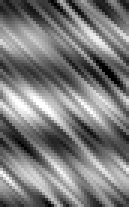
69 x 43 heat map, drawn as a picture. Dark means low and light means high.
No lone cell stands out from its neighbours. Horizontal stripes repeat 3 times down the table. The ninth with the highest average is the middle left.
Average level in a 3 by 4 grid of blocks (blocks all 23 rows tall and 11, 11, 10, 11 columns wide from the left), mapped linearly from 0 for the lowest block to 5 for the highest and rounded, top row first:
1011
5431
1333
